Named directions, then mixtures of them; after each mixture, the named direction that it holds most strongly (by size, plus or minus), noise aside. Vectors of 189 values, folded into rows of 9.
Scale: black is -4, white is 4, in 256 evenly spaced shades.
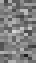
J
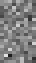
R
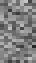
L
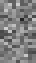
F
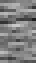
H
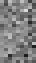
L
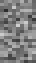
F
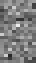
R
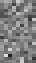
R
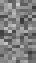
F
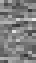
H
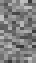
L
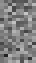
L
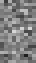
J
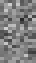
F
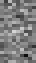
J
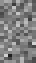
R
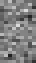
R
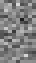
F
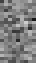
J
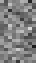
L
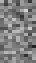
J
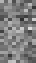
J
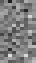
R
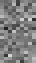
R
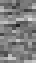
H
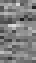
H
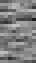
H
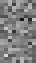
R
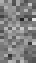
R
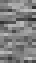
H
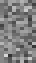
L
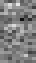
F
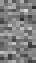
J
